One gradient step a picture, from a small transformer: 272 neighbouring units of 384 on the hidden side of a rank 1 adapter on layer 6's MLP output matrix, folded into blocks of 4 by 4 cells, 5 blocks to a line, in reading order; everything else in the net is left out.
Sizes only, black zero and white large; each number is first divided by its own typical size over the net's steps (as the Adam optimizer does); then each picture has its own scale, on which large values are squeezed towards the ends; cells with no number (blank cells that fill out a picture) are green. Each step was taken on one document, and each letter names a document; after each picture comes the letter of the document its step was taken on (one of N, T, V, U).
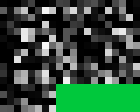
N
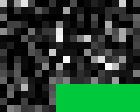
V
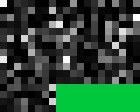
V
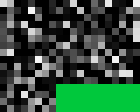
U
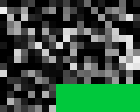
N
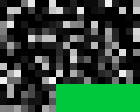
U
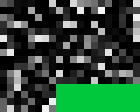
U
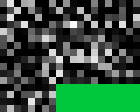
U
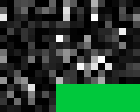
V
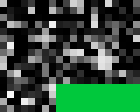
U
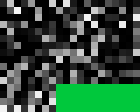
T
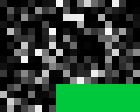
N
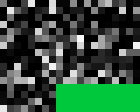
T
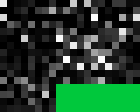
V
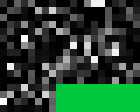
V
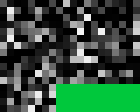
T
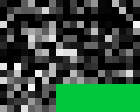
T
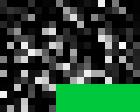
N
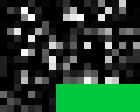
N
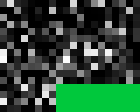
V
